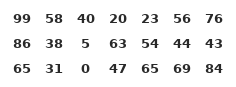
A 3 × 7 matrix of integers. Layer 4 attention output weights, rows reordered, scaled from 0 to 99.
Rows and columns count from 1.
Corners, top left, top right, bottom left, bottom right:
99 76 65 84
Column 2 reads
58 38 31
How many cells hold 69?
1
